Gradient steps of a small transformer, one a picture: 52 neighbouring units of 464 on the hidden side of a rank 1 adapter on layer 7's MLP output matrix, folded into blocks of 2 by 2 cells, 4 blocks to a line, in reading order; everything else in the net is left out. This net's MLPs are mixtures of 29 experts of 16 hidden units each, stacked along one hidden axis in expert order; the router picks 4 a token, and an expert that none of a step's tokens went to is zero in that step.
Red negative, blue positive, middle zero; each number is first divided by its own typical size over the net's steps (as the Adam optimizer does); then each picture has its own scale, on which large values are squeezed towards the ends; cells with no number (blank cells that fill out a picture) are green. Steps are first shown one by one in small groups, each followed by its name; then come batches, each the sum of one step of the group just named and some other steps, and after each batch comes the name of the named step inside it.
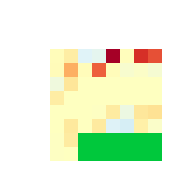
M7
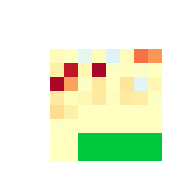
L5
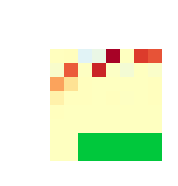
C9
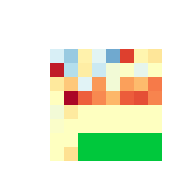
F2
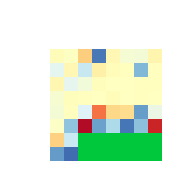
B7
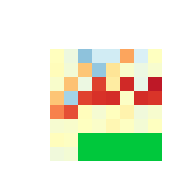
F2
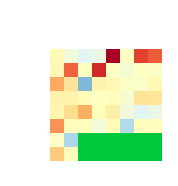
C9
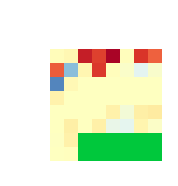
M7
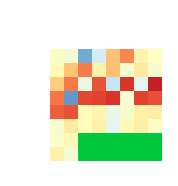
C9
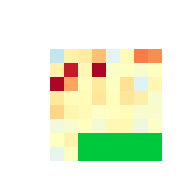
L5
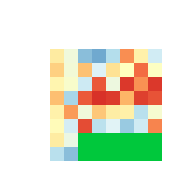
B7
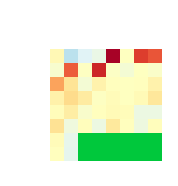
C9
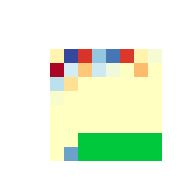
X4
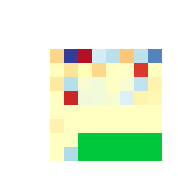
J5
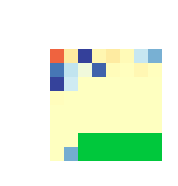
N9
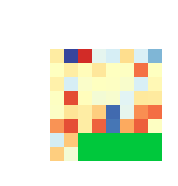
J5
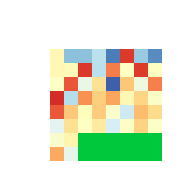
J5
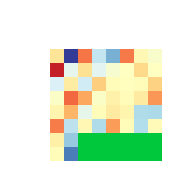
X4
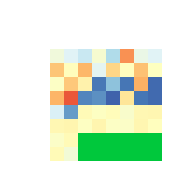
X4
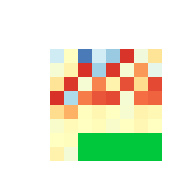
N9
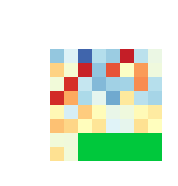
N9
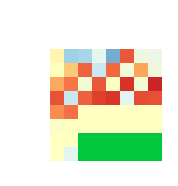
J5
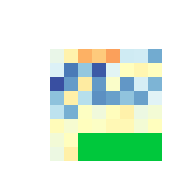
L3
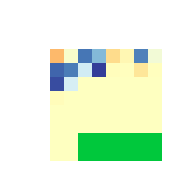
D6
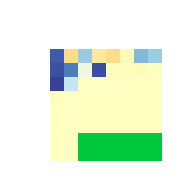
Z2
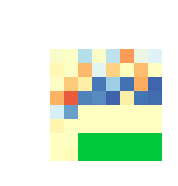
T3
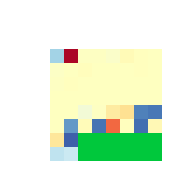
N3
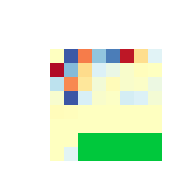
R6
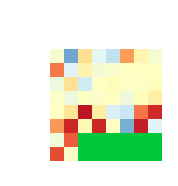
R6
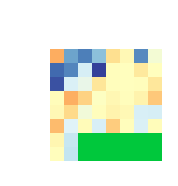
D6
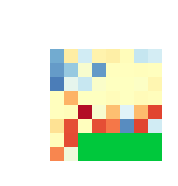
Z2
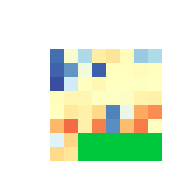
Z2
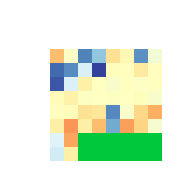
D6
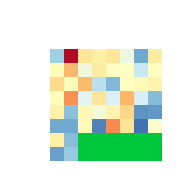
N3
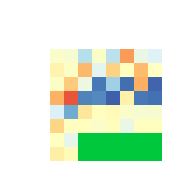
T3
